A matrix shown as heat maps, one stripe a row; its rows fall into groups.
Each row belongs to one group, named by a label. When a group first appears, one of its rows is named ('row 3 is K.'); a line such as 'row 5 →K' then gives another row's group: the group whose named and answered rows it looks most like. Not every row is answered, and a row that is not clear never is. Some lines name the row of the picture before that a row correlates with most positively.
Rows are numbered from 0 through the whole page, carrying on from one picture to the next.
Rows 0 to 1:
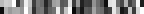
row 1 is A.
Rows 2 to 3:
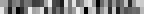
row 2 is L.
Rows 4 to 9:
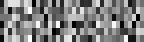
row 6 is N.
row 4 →A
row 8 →L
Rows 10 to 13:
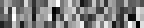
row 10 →A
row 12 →A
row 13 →N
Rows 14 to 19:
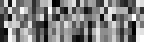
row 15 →A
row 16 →N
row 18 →A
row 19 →A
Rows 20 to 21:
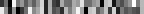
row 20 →N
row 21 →L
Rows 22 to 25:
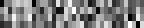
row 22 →A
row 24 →A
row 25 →N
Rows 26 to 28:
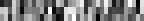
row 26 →N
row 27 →L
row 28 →L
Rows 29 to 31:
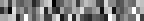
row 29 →L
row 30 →N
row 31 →A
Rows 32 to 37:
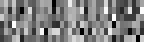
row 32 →L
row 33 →L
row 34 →L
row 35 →N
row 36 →A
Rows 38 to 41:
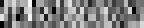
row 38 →A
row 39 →L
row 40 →L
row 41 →N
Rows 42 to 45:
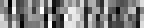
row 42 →L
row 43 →N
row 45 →L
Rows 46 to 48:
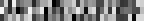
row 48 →A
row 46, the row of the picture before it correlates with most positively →42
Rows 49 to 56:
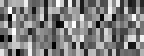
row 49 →A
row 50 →A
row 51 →N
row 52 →L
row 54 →N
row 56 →L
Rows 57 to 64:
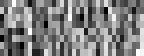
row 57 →N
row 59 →A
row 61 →L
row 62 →N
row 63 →L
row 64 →L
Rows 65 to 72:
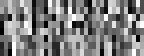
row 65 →A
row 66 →A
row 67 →N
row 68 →A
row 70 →N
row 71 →N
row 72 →N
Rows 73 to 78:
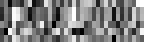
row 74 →N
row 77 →A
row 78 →N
